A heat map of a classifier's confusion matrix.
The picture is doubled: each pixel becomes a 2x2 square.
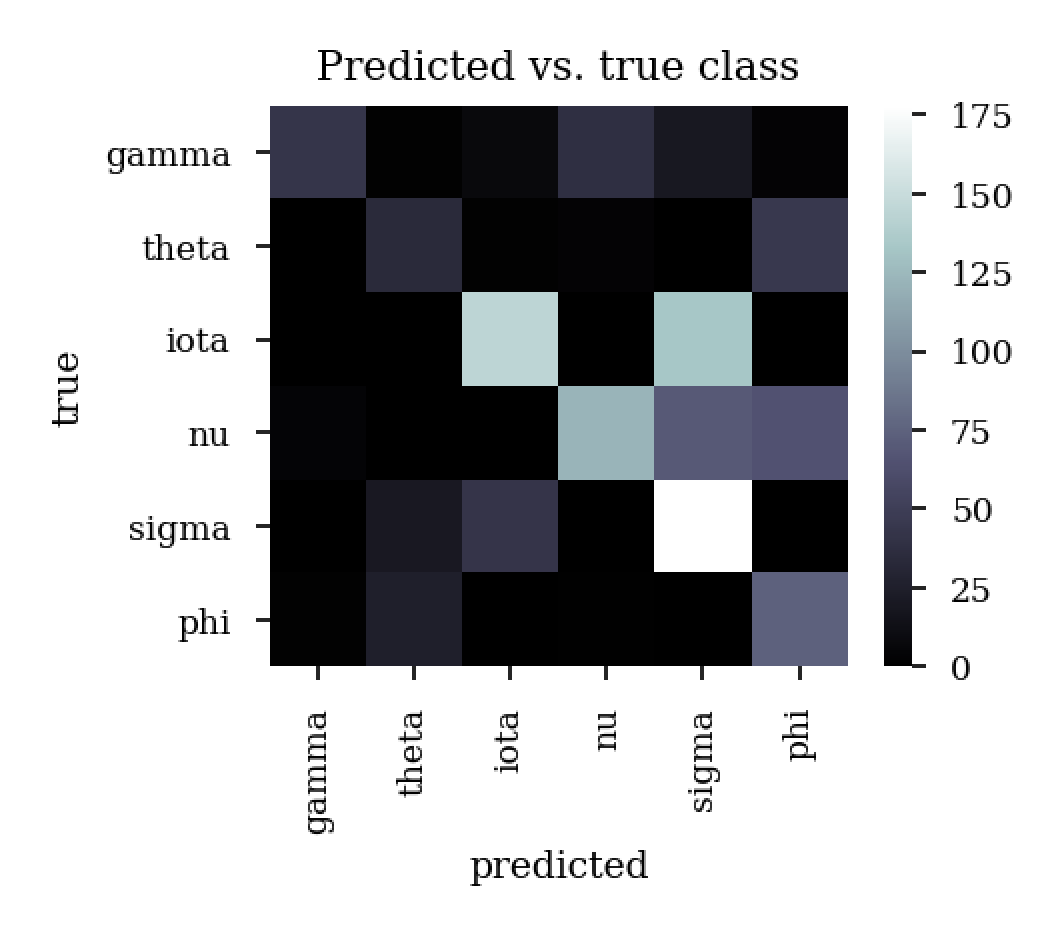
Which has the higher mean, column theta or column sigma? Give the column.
sigma
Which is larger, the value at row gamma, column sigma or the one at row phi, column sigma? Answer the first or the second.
the first
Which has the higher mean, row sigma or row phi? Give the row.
sigma
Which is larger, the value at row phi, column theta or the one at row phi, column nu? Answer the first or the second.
the first
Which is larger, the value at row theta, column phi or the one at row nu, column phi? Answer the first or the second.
the second
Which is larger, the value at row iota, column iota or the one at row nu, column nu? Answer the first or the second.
the first
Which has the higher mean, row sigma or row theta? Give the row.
sigma
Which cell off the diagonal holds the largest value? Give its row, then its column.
iota, sigma
